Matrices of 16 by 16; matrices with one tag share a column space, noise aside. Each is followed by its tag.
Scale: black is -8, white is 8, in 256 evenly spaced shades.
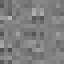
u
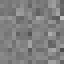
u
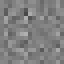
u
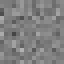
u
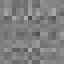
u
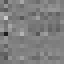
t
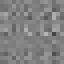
t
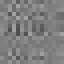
t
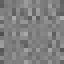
u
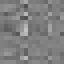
t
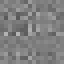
t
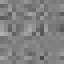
t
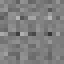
t
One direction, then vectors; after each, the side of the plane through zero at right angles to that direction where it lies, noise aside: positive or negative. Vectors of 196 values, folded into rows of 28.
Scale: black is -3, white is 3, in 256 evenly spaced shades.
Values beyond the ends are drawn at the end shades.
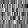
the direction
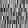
negative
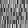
negative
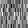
negative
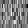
positive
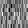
negative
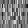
positive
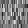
positive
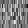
positive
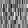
negative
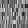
positive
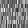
positive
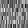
positive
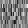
negative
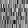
negative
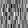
negative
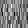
positive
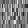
positive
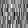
positive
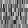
negative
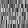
positive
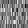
positive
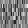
negative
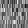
positive
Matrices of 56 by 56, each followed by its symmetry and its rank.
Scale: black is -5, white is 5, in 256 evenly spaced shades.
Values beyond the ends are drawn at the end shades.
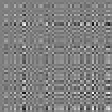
symmetric, rank two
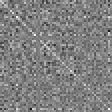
symmetric, rank five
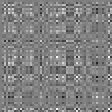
symmetric, rank two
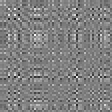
symmetric, rank three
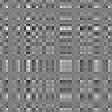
symmetric, rank two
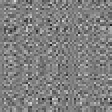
neither, rank five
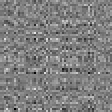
neither, rank five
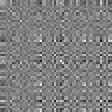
symmetric, rank three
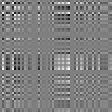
symmetric, rank one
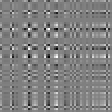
symmetric, rank one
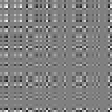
symmetric, rank one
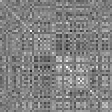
symmetric, rank five
